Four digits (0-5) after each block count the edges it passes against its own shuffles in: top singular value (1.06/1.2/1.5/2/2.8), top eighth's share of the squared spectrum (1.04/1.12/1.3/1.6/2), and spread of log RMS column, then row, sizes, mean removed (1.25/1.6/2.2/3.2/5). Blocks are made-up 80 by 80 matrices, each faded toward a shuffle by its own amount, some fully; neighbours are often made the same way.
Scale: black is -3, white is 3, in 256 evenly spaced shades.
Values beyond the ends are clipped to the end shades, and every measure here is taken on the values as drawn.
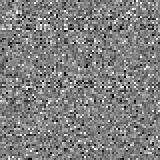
4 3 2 2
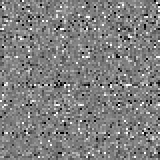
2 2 2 3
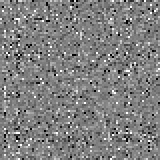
1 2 2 2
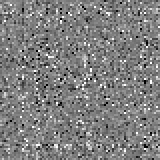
1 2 2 2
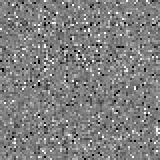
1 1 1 2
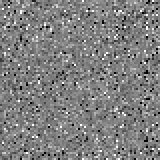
1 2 2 1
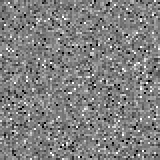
0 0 0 0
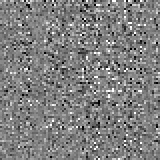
1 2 3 3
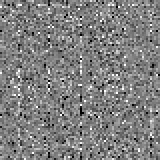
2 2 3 1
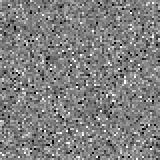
0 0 0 0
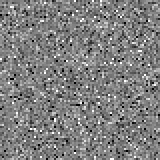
0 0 0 0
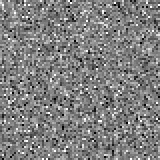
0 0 0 0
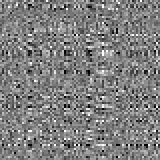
5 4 3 3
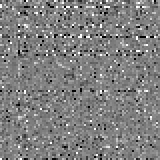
2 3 2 3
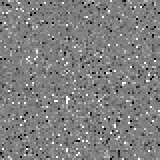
0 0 0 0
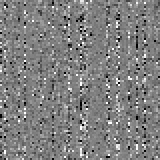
2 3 4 0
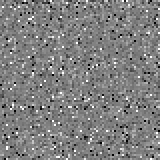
1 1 1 1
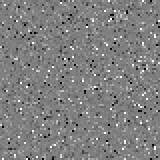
0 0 0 0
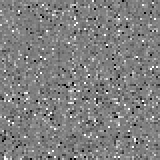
1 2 1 1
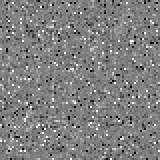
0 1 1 1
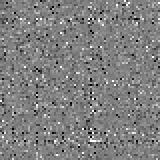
2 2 2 2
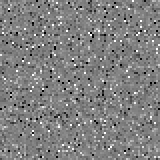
1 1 0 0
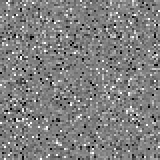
3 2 1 1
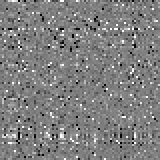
4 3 2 2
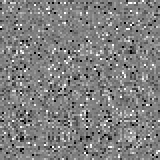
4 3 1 2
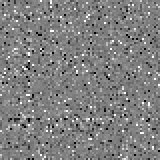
3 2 1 1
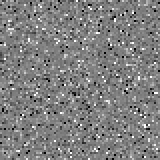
2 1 0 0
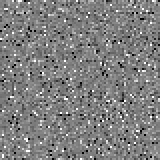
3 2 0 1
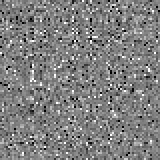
4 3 2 2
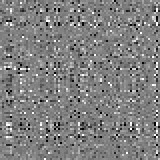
5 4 3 3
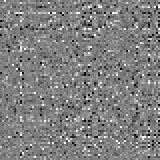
4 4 2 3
